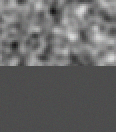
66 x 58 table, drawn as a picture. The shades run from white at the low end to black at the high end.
It is made of 2 by 1 panels. Panel 1,1: middling, blotchy, strong in contrast. Panel 2,1: high, flat.
